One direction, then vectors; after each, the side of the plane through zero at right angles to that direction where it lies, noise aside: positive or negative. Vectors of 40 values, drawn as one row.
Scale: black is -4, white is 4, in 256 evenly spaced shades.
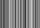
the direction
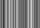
positive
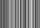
positive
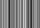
negative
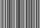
negative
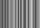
positive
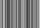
negative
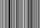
negative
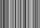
positive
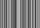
positive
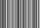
positive
